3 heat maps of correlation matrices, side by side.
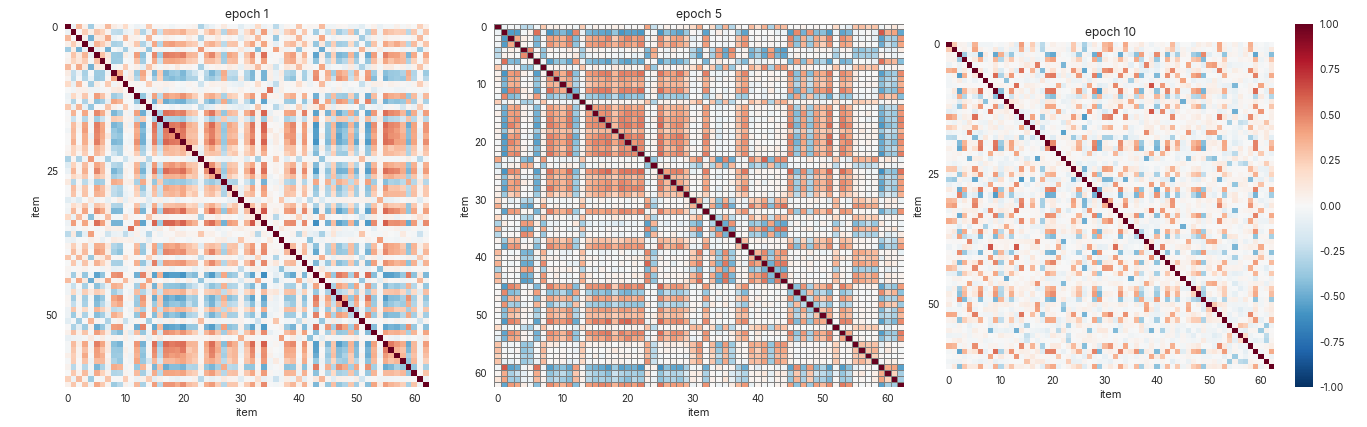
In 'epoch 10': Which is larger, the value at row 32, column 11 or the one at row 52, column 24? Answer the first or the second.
the second
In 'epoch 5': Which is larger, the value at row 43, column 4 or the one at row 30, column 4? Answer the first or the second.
the second
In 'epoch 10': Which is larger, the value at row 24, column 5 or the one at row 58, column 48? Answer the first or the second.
the first
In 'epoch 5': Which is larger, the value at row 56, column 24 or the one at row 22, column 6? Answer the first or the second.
the first
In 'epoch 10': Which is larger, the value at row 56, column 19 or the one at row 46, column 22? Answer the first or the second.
the first
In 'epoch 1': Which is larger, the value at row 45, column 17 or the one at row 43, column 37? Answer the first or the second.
the second
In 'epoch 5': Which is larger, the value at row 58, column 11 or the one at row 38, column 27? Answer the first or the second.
the second
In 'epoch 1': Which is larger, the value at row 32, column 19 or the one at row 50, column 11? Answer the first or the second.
the first
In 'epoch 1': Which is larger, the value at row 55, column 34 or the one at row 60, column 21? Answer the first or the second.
the first
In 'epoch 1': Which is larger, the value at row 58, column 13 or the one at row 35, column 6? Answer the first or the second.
the second
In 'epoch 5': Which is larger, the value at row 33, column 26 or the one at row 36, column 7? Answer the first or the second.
the first
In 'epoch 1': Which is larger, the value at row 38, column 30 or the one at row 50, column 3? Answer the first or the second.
the first
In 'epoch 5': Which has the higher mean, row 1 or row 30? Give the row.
30
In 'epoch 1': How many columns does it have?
63
